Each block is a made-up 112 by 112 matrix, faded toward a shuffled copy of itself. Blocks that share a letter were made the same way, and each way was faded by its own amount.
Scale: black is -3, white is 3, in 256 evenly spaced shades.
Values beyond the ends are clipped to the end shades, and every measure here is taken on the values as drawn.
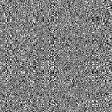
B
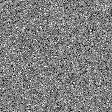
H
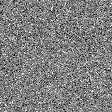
H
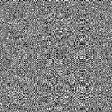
B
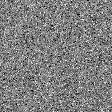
H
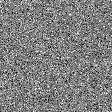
H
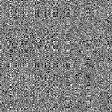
B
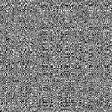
B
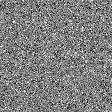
H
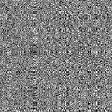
B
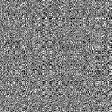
B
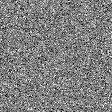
H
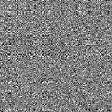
B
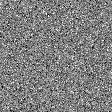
H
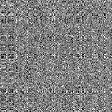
B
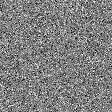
H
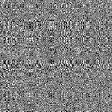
B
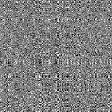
B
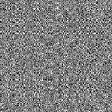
B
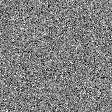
H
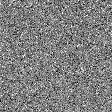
H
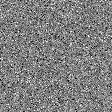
H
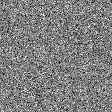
H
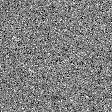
H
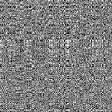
B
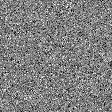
H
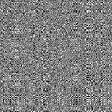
B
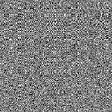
B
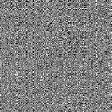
B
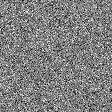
H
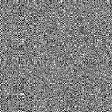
B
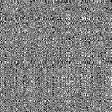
B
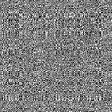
B
